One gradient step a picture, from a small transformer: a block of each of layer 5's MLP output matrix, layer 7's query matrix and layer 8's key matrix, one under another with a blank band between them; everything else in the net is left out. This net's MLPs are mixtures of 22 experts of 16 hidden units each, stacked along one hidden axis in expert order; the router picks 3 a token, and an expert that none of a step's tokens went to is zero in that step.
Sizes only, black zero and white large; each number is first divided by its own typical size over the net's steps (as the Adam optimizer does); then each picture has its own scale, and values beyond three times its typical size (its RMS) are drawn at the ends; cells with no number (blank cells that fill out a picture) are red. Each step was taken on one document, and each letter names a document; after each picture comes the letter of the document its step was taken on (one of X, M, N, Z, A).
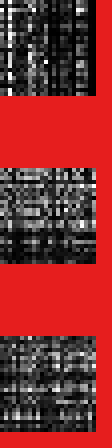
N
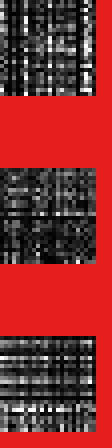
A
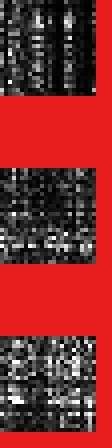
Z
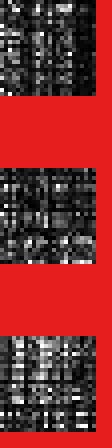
Z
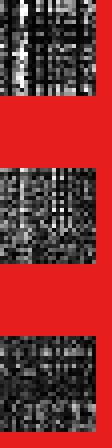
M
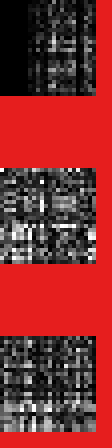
M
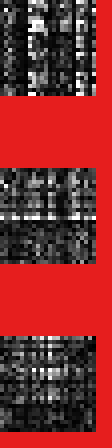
N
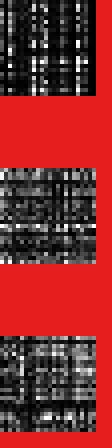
N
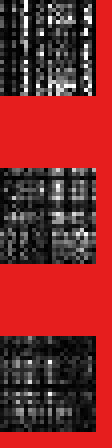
A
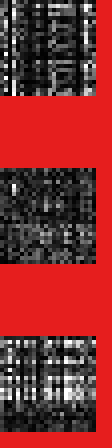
M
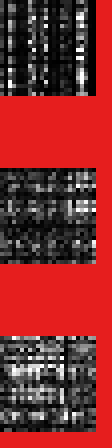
N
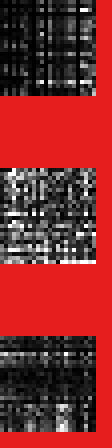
A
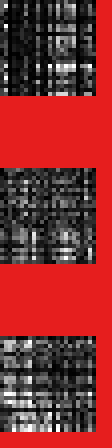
M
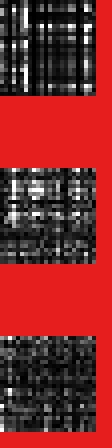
A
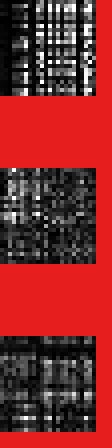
A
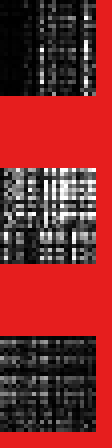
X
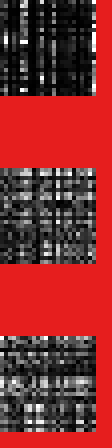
X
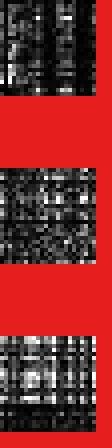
Z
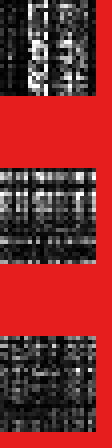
N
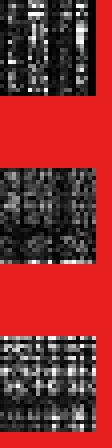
N
